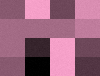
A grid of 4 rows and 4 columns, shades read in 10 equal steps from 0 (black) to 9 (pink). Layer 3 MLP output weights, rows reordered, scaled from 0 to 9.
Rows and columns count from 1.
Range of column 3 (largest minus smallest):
5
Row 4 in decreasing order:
9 5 3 0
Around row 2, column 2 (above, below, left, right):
9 2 6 6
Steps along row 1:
up down up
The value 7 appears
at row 2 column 4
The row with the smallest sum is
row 4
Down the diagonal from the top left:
5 6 9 3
